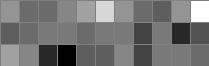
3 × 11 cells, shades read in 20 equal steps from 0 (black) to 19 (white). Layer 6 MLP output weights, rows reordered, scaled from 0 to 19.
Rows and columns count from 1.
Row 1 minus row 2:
4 0 -1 1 4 7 2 3 -2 8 13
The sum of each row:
121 82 80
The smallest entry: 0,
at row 3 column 4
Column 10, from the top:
11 3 9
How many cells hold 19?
1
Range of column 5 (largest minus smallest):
5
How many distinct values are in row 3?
8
